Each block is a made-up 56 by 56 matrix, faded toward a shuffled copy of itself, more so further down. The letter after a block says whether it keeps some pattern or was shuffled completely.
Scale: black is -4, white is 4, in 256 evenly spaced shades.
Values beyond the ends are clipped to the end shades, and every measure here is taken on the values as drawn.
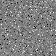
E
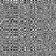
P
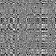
P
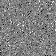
E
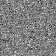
E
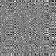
P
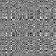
P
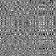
P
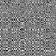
P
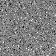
E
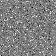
E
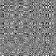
P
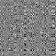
P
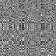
P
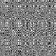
P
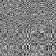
P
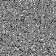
E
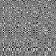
P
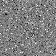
E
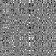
P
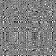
P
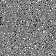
E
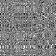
P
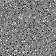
E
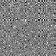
P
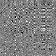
P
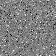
E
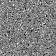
E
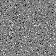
E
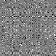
P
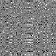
P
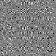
P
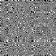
P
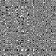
P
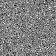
E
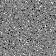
E
